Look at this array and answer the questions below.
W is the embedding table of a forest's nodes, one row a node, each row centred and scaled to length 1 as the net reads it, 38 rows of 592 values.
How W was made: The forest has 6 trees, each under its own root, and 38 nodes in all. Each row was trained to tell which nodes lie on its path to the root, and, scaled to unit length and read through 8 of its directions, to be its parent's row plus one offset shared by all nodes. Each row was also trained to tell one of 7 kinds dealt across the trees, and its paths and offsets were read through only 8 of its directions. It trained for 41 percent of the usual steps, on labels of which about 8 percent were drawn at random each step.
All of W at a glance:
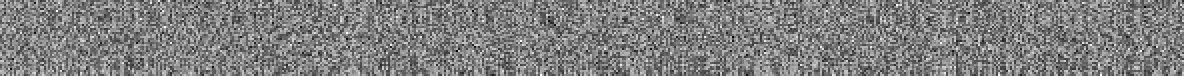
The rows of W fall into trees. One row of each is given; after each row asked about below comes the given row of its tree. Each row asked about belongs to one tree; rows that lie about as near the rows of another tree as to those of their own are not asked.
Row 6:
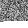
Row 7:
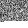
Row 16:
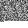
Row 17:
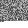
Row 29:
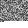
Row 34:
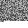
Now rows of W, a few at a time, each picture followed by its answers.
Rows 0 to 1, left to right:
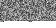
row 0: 6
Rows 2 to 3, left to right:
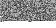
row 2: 6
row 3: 17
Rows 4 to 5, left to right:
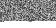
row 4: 7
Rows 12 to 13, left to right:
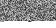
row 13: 34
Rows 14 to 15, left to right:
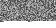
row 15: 7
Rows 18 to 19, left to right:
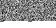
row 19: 34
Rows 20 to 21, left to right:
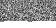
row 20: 34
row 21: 16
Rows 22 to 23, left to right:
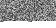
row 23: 29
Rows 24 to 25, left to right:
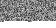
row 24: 29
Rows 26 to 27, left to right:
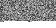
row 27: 7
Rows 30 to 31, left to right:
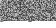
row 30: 6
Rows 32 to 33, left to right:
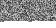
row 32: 29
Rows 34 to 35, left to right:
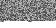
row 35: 17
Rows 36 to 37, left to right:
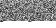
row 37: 34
